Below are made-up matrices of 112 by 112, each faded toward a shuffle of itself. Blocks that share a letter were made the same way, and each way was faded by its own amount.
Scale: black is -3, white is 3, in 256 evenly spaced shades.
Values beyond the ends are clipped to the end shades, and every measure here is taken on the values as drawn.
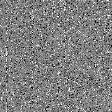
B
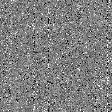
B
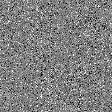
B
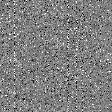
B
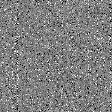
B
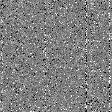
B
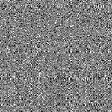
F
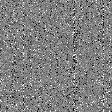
B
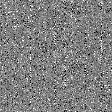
B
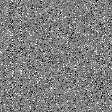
B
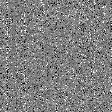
B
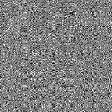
F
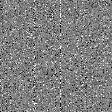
B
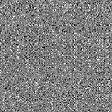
F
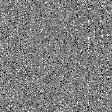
B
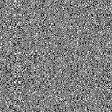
F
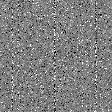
B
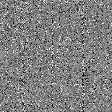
B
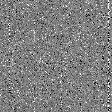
B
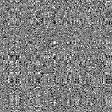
F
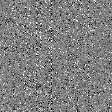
B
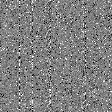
B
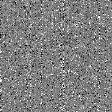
B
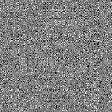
F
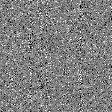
B
